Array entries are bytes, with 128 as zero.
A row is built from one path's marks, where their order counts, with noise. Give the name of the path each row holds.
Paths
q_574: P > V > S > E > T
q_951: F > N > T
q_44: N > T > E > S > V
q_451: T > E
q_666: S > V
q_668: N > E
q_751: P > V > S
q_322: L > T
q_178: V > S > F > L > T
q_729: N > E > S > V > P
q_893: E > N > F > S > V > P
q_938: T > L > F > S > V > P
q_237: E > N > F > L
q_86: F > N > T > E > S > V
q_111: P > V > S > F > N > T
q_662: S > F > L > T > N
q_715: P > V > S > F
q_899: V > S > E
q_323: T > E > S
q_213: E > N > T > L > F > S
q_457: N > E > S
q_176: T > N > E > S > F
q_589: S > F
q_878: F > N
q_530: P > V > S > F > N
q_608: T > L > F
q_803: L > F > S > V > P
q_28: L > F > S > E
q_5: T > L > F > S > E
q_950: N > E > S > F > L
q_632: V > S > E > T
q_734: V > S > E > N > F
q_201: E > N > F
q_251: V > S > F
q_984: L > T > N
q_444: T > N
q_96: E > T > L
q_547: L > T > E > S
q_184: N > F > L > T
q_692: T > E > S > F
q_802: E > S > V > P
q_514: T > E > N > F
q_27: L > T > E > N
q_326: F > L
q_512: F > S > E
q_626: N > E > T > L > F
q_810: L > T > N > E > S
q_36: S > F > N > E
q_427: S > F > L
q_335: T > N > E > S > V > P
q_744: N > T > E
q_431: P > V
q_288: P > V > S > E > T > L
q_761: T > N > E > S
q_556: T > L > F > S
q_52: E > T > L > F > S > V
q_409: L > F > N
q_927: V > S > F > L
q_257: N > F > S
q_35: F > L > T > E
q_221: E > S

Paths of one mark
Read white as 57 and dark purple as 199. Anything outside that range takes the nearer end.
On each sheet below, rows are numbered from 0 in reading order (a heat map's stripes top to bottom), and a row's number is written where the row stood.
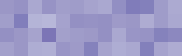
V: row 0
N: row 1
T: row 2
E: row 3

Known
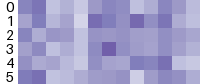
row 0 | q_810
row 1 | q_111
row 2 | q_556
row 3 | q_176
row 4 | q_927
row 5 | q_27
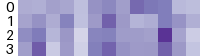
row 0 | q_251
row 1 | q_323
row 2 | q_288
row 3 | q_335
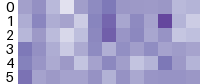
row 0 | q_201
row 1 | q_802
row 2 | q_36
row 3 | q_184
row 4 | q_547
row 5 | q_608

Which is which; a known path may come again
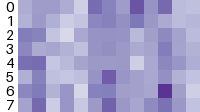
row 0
q_715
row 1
q_257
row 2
q_626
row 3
q_5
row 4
q_27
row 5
q_457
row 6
q_288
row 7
q_44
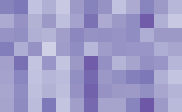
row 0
q_810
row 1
q_899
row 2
q_951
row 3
q_326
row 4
q_761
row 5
q_86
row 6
q_176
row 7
q_632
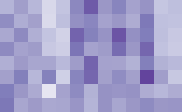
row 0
q_36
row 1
q_28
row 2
q_530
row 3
q_803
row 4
q_221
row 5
q_574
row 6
q_409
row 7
q_608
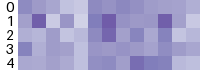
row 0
q_662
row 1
q_335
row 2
q_512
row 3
q_556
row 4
q_251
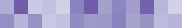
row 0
q_729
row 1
q_427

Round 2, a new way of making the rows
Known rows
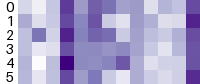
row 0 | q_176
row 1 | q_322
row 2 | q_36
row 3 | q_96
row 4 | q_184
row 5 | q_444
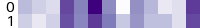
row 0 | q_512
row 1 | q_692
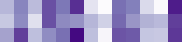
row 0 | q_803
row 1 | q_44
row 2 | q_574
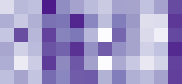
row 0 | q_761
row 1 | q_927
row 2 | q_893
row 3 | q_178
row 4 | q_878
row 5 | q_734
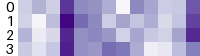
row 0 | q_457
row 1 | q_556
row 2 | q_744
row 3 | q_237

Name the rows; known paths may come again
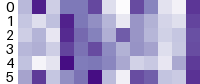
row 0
q_802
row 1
q_257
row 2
q_52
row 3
q_427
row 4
q_35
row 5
q_574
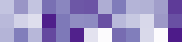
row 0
q_734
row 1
q_662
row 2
q_803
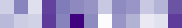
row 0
q_86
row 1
q_512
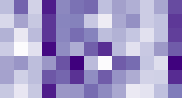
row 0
q_36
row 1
q_323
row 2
q_951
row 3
q_626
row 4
q_715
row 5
q_178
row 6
q_237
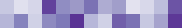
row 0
q_201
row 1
q_288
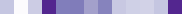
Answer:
q_608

